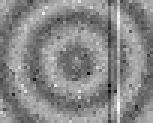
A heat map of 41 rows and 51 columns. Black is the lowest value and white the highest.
Columns 37 and 40 differ from the columns beside them. Concentric rings centre on the centre. The histogram is bell-shaped.
